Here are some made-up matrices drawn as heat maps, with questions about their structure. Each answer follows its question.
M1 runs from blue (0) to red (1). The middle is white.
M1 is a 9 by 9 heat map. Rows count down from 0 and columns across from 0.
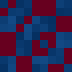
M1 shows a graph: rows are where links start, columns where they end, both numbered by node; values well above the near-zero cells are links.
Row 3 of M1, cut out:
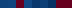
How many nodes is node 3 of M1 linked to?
3
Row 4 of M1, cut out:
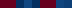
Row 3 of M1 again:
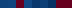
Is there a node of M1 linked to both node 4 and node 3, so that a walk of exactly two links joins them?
no
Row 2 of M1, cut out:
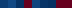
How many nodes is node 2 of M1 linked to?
3
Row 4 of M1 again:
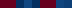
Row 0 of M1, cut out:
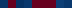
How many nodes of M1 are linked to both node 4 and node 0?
3
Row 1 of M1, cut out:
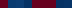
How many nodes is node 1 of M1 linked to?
4
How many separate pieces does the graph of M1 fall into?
1
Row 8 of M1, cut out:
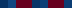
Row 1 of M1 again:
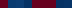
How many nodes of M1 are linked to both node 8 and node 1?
1
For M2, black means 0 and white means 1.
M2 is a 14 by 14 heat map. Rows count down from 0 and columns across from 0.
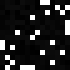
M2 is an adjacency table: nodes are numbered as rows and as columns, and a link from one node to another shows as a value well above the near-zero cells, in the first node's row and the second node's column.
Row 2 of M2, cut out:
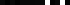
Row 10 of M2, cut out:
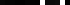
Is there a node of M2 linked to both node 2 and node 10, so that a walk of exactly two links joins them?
yes
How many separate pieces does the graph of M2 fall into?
2
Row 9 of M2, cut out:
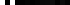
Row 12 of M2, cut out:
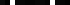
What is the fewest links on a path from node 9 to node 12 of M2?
2
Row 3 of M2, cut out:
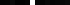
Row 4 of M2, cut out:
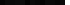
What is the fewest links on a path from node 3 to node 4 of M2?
3
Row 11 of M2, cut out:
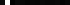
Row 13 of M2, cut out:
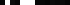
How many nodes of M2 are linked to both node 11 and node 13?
1
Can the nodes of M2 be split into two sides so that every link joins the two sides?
yes
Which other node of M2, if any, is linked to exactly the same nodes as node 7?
node 3
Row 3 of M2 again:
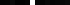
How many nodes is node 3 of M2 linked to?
1
